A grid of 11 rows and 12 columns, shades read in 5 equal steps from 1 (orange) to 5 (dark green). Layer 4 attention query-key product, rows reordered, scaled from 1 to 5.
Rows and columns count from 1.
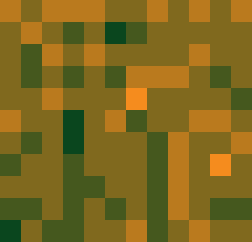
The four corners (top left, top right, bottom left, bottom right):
2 2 5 3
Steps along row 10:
same down up down up down up down up up same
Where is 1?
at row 5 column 7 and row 8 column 11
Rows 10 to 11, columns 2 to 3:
4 3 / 3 4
